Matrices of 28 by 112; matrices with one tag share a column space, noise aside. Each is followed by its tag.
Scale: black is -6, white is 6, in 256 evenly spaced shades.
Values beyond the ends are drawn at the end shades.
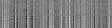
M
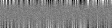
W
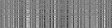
M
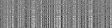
M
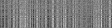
M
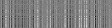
M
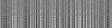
M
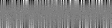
W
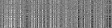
M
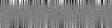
W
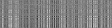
M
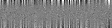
W
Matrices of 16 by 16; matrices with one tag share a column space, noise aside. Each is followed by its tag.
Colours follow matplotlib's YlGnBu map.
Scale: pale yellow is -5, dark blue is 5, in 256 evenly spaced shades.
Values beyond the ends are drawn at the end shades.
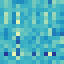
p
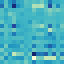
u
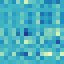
p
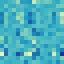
p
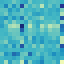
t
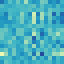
p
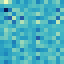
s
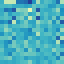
s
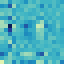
t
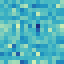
t
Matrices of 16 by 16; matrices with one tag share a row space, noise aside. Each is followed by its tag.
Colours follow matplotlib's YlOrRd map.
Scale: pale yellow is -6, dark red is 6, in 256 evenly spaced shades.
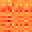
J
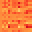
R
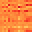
R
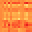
R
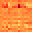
R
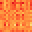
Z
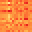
J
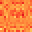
Z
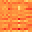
R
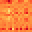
J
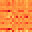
J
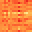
R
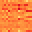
R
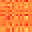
J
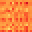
J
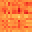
R
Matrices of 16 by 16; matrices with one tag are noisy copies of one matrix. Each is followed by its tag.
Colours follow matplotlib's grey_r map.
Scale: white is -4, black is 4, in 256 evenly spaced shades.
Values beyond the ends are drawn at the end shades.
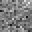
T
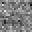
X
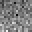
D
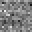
X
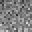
D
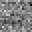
X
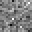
T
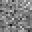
T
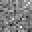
T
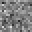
X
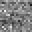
X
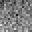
D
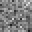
T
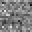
X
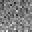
D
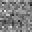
X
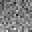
D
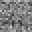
X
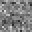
X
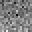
D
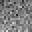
D
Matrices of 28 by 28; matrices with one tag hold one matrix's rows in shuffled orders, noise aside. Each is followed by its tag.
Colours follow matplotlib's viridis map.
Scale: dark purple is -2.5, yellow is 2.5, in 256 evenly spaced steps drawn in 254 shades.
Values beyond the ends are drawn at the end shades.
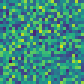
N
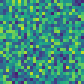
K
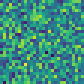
N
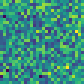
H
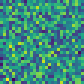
N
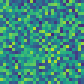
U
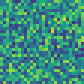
K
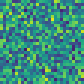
K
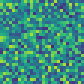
U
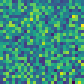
K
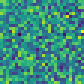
U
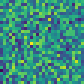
N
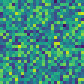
K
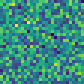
K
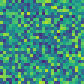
H
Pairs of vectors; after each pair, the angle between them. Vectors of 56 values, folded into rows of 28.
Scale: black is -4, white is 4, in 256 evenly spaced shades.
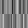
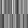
nearly opposite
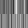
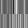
nearly parallel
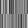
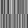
nearly opposite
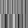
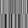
partly aligned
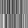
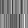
partly aligned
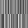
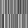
nearly parallel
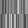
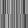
partly aligned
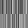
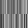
orthogonal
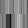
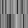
partly aligned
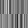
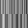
partly aligned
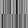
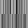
nearly parallel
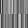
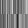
partly aligned
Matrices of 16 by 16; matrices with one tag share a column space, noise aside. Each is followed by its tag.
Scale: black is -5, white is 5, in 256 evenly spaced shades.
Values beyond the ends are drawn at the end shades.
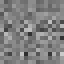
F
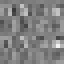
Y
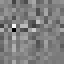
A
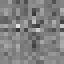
A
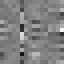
F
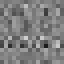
Y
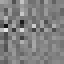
A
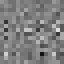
F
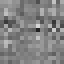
A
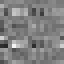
Y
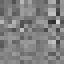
A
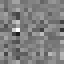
F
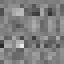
Y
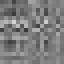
A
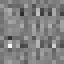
Y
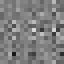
F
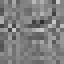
A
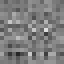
F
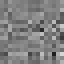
F
